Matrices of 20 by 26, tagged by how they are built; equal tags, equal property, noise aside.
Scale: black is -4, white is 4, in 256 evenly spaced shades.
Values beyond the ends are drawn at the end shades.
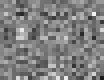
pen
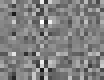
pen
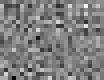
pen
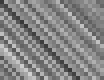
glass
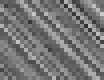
glass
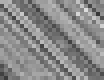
glass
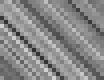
glass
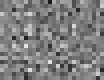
pen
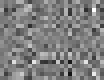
pen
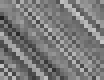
glass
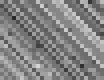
glass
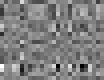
pen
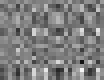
pen
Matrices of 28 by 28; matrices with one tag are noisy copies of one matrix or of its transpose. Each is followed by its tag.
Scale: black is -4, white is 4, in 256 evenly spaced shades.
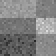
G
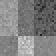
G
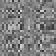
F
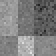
G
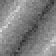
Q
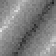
Q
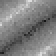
Q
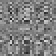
F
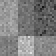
G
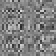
F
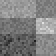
G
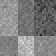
G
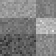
G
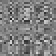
F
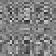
F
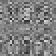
F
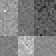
G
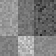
G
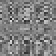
F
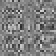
F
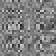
F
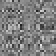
F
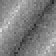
Q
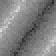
Q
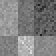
G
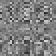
F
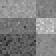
G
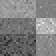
G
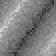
Q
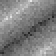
Q
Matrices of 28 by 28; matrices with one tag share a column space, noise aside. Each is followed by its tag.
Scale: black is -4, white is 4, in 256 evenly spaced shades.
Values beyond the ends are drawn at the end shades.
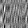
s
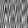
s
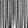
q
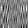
s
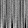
q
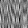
s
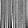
q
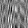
s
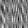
s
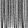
q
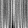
q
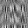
s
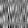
s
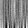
q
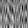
s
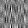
s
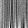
q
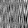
s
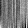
q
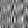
s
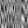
s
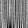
q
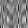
s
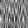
s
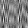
s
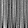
q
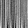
q
